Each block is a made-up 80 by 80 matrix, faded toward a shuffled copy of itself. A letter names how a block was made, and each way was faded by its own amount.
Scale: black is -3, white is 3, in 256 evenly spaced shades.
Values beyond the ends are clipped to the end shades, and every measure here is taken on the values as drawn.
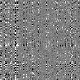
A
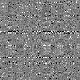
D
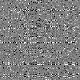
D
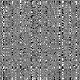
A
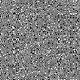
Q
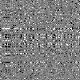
D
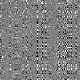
A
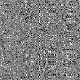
Q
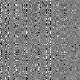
A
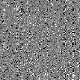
Q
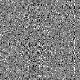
Q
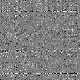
D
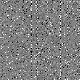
Q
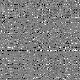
D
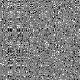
Q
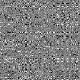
D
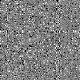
Q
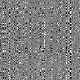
A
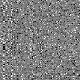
Q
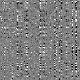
A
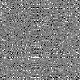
D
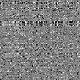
D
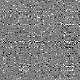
D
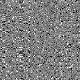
Q
